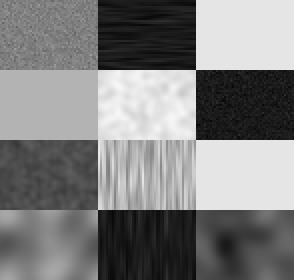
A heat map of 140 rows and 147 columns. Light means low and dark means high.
The table splits into 4 rows of 3 panels. Panel 1,1: middling, fine-grained, faint in contrast. Panel 1,2: very high, streaked across, faint in contrast. Panel 1,3: very low, flat. Panel 2,1: low, flat. Panel 2,2: very low, blotchy, faint in contrast. Panel 2,3: very high, fine-grained, faint in contrast. Panel 3,1: high, blotchy, faint in contrast. Panel 3,2: low, streaked downward. Panel 3,3: very low, flat. Panel 4,1: middling, smooth. Panel 4,2: very high, streaked downward, faint in contrast. Panel 4,3: high, smooth.
